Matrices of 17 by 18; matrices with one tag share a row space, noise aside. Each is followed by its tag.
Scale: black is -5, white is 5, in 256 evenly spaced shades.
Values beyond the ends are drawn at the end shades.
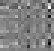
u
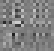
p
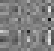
u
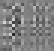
p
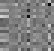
u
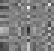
u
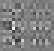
p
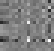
u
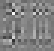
p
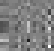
u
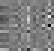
u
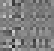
p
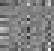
u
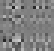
p
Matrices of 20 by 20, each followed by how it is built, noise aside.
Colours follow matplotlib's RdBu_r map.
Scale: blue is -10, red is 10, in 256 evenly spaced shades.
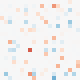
sparse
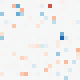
sparse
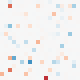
sparse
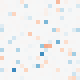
sparse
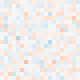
noise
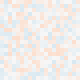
noise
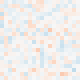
noise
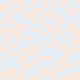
noise
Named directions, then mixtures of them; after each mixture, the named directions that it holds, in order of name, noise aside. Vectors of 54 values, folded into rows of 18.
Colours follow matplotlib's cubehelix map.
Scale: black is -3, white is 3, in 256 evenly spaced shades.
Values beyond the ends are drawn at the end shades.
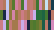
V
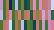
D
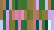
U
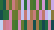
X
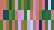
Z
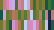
D, U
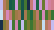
D, X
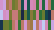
X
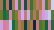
D, X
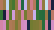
V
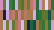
D, V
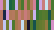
D, V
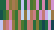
X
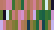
U, V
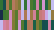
X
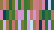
Z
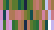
D, U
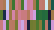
V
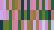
X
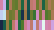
V, X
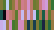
V, X
